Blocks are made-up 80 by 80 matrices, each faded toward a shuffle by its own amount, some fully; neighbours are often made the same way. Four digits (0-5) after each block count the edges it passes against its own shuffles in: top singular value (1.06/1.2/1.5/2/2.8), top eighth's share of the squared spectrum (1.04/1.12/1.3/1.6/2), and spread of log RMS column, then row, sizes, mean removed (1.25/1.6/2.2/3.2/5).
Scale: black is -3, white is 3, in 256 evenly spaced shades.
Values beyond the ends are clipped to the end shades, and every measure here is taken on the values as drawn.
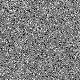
2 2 0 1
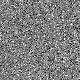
1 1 0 0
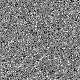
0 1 0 0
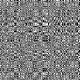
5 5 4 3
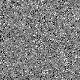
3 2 1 0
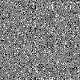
3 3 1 1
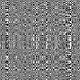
5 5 4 3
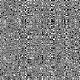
4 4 3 2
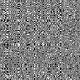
4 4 3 3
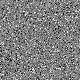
0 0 0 0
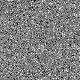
3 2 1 0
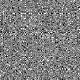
4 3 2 2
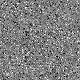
2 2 0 0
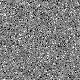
3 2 0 0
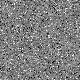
1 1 0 0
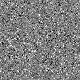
3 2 0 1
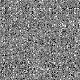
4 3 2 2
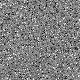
1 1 0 0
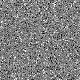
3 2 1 0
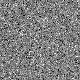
0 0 0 0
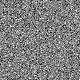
0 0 0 0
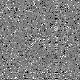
3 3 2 1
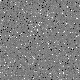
0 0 0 0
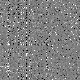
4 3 2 1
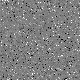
0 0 0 0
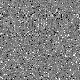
3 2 1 1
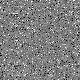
2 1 0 0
